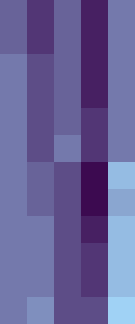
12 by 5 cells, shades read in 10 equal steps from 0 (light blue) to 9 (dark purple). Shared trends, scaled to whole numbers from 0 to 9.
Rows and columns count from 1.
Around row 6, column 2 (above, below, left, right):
6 5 4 4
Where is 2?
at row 8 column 5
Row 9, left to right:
4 4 6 8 1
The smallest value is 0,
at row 12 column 5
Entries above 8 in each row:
0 0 0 0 0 0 1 1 0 0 0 0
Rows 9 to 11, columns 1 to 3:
4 4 6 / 4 4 6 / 4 4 6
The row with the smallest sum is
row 12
